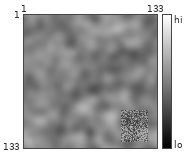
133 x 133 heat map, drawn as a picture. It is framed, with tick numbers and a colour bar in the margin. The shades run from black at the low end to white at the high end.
Stripes: none. Average level on the scale: 50%. Odd patch: rougher, in the bottom right. Roughest part: bottom right. Odd rows or columns: none. Slope: none. Mirror symmetry: none.
